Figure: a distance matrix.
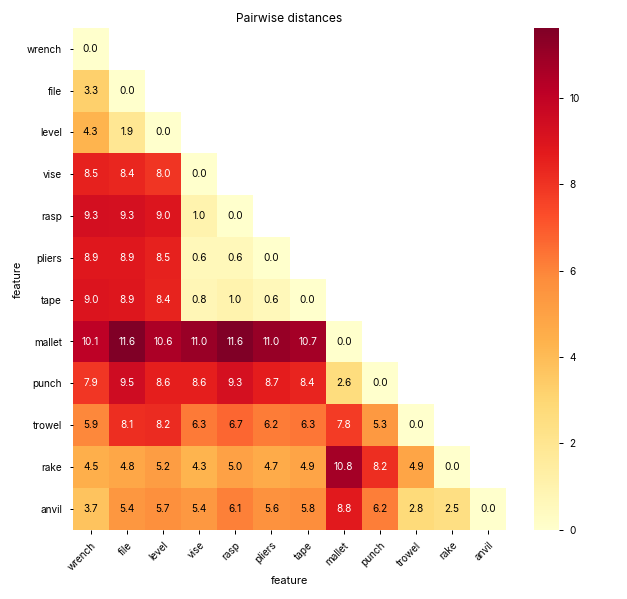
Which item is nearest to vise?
pliers
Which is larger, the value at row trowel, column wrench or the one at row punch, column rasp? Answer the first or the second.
the second
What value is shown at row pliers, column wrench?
8.9
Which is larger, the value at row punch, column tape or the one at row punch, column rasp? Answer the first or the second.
the second
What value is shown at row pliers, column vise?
0.6
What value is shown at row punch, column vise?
8.6
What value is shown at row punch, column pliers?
8.7
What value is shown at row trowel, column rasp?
6.7
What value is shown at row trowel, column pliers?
6.2
